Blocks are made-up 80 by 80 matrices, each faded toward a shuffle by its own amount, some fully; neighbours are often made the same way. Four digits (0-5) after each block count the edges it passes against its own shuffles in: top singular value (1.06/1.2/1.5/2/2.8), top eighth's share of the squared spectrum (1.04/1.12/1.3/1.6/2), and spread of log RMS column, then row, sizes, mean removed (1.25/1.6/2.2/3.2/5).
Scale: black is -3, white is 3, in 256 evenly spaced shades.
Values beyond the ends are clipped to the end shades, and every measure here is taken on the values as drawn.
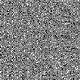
4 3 2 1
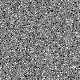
1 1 0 0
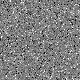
0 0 0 0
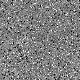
0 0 0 0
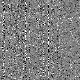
2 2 3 0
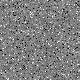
0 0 0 0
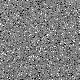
1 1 0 0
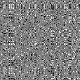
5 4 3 2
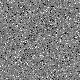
0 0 0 0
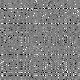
5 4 2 3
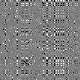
5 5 3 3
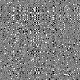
4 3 2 2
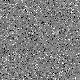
3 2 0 1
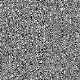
1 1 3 0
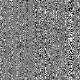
2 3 4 0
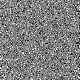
0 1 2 0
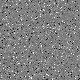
0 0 0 0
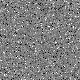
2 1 0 1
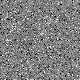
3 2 0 1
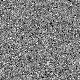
1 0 0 0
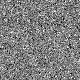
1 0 0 0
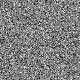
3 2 0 0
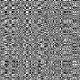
5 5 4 4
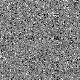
3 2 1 1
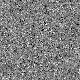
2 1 0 0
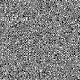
4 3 1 1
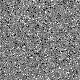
2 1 0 0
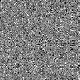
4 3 1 1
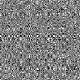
4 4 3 3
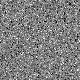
0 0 0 0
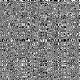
4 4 3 3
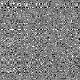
4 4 2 3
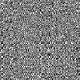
4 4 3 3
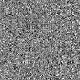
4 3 1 1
